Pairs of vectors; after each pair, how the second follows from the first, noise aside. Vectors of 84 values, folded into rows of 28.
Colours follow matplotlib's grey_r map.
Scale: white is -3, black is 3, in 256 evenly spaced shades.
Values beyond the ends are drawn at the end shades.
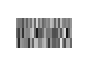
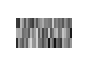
shuffled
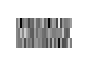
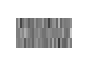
shrunk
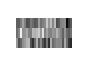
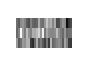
copied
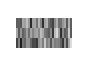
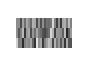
shuffled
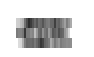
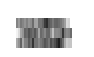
reversed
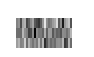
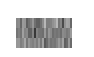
shrunk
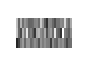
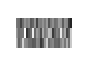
reversed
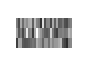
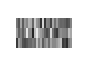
copied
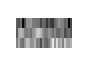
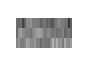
shrunk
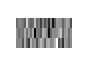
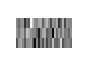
reversed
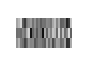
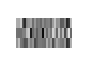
copied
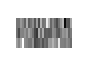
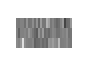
shrunk
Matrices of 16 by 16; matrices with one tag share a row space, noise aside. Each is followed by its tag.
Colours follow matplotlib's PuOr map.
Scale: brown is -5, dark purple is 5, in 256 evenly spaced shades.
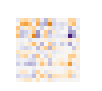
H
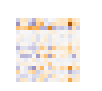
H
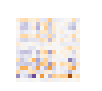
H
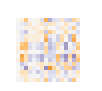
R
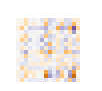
R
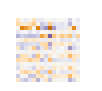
H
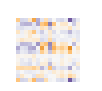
H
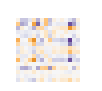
H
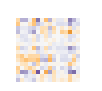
H
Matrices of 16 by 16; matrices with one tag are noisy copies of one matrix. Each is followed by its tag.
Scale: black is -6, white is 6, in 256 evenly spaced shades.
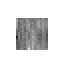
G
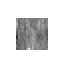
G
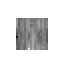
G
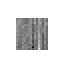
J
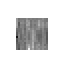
G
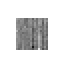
J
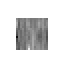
G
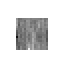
G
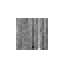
J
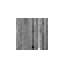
J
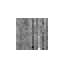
J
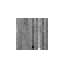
J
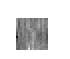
G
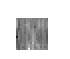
G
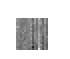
J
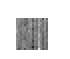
J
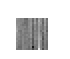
J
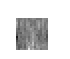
G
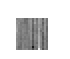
J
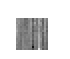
J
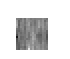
G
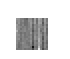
J
